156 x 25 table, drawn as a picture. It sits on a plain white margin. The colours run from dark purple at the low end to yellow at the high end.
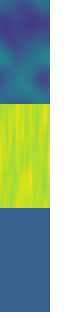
It is made of 3 by 1 panels. Panel 1,1: low, smooth. Panel 2,1: very high, streaked downward, faint in contrast. Panel 3,1: low, flat.
